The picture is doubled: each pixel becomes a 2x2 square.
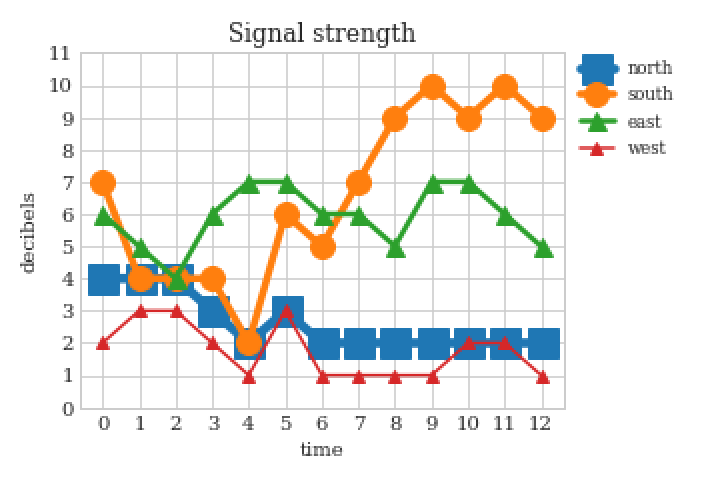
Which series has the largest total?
south
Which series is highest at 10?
south
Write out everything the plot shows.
Title: Signal strength
x-axis: time, ticks 0 1 2 3 4 5 6 7 8 9 10 11 12
y-axis: decibels, ticks 0 1 2 3 4 5 6 7 8 9 10 11
Legend: north, south, east, west
Values:
north: 4 4 4 3 2 3 2 2 2 2 2 2 2
south: 7 4 4 4 2 6 5 7 9 10 9 10 9
east: 6 5 4 6 7 7 6 6 5 7 7 6 5
west: 2 3 3 2 1 3 1 1 1 1 2 2 1
